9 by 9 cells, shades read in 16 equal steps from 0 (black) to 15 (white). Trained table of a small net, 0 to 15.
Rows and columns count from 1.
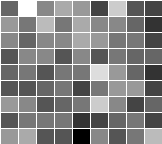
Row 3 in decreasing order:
10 9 8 8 8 7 7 6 4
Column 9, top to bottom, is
4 3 4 6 3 4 6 4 11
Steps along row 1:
up down up down down up down down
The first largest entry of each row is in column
2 3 5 2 6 7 6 2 9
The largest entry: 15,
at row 1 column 2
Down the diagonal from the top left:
6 7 8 5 7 7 8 7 11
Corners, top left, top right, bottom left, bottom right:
6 4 9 11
